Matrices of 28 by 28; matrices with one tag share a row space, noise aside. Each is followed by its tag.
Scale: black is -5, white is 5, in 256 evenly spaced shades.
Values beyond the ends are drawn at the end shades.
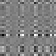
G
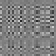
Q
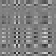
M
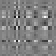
M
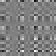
G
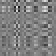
M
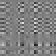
G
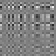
Q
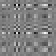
M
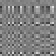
Q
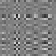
M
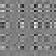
G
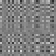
Q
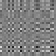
Q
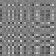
Q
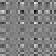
G
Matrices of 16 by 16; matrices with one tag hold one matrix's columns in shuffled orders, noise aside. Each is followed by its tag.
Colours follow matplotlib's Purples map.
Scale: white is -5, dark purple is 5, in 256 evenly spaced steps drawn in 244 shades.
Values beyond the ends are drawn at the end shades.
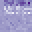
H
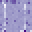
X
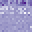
H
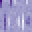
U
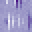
U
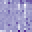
X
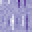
U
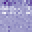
H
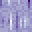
U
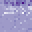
H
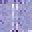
X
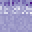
H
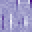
U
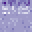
H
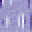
U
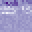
H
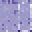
X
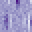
U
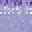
H
